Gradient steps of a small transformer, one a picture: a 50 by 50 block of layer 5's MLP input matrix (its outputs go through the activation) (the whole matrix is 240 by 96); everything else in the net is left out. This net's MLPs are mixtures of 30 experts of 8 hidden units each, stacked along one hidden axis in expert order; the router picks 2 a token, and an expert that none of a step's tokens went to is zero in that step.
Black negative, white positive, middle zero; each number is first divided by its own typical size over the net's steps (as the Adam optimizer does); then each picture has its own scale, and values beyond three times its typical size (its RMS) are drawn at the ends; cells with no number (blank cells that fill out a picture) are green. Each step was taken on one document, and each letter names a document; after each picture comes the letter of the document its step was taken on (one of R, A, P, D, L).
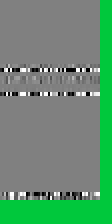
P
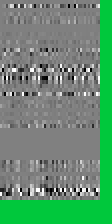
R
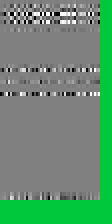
P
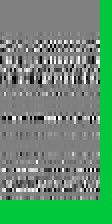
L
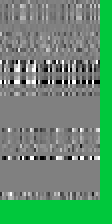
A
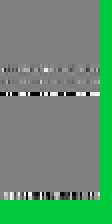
P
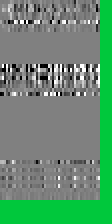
R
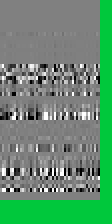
L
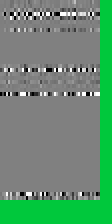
P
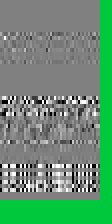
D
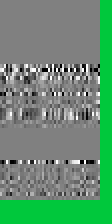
R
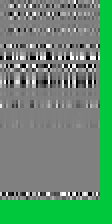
A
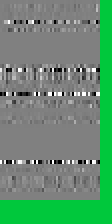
R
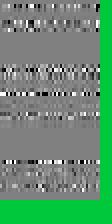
R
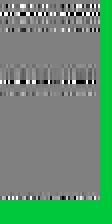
A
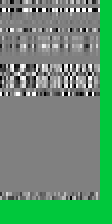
A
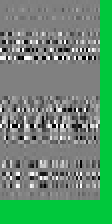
D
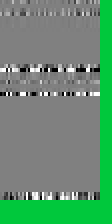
P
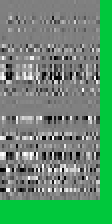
L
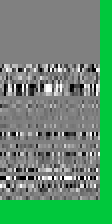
L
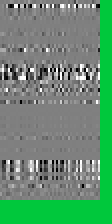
R
